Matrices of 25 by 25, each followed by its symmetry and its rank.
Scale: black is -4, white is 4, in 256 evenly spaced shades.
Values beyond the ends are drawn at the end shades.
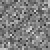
symmetric, full rank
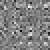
neither, rank five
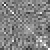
symmetric, rank five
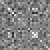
symmetric, rank five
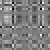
neither, rank two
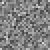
symmetric, full rank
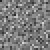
symmetric, full rank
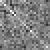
symmetric, rank five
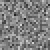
neither, full rank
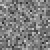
neither, full rank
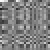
neither, rank two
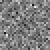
symmetric, full rank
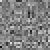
neither, rank five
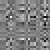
neither, rank two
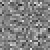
neither, rank five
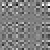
neither, rank two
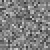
neither, full rank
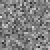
neither, full rank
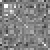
symmetric, rank five
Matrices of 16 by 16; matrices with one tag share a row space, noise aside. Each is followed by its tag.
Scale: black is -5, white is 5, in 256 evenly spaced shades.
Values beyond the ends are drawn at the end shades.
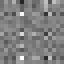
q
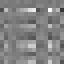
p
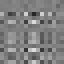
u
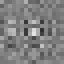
u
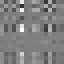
q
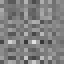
u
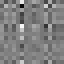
q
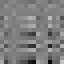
p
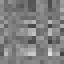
p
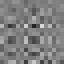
u
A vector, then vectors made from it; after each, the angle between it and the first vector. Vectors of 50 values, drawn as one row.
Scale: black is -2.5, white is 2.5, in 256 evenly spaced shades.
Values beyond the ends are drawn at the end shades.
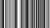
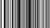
partly opposed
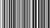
orthogonal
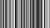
partly aligned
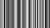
nearly opposite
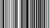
nearly parallel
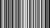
partly opposed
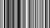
nearly opposite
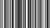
partly opposed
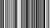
nearly parallel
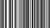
partly aligned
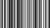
partly opposed
